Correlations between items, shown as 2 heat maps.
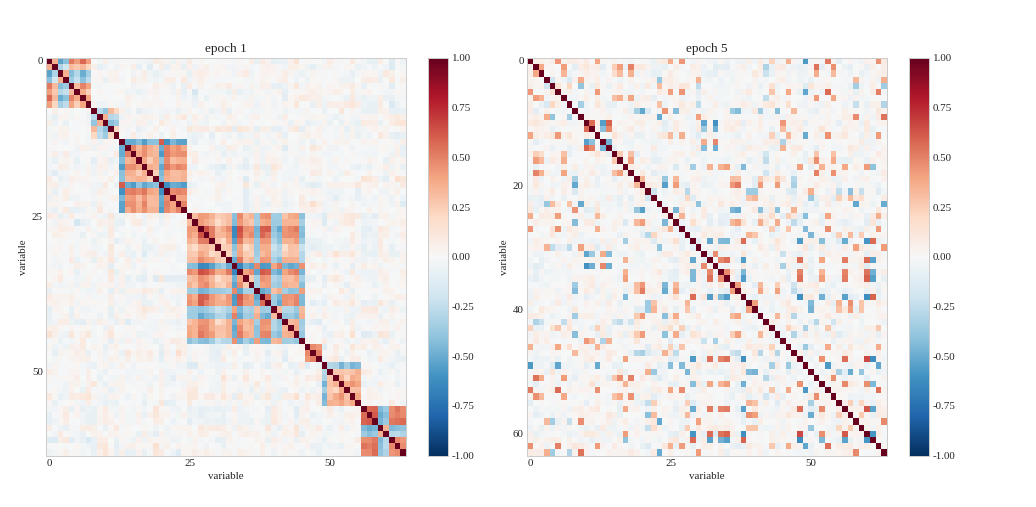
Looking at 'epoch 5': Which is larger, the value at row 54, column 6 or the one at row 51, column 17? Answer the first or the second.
the first
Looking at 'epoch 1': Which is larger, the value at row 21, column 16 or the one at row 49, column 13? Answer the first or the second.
the first
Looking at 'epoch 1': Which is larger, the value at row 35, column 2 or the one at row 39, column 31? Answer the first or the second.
the second
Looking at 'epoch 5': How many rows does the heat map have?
64
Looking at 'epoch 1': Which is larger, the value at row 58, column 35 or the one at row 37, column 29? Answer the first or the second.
the first
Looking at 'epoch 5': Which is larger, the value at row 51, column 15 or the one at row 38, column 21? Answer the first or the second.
the first
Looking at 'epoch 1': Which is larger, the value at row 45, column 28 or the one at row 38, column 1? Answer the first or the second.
the second
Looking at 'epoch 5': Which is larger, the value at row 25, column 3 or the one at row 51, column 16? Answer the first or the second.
the second
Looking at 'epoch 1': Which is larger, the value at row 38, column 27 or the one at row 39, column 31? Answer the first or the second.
the first
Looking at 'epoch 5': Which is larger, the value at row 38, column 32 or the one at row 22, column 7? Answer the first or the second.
the second
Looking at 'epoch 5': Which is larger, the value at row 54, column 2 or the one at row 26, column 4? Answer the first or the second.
the first
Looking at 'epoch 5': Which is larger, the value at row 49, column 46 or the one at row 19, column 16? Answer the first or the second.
the second
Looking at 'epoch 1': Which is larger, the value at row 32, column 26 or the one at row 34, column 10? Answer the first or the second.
the first
